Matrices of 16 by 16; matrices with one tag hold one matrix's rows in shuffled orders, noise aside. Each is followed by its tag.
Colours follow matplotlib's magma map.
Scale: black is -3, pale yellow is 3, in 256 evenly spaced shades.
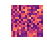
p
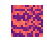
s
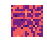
s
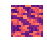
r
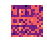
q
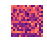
q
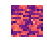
r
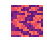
r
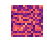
s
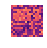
s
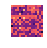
q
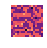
s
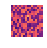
p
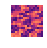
r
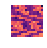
r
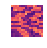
r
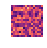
s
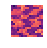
r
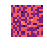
p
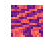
r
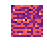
s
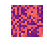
p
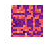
s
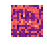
q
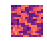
r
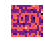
q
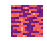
r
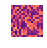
p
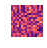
p
